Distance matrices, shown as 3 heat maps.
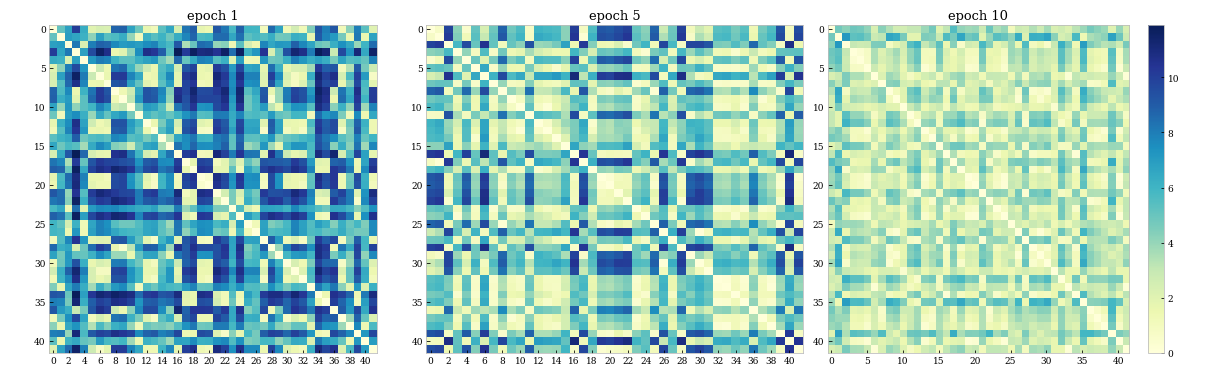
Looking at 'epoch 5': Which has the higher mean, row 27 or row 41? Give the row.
41
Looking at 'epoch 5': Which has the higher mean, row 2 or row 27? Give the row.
2
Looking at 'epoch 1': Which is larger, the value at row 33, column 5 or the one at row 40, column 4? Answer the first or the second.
the second
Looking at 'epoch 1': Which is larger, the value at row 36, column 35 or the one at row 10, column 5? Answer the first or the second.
the first
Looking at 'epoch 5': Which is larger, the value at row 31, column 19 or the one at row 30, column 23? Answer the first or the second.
the first
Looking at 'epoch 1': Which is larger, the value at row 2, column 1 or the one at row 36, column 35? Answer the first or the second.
the second
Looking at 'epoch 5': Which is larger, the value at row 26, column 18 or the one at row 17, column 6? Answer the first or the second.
the first
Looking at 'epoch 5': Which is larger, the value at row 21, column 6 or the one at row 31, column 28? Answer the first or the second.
the first
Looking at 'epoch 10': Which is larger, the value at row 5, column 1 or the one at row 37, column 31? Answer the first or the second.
the first
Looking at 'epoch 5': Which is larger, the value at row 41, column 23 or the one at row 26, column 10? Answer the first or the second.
the second
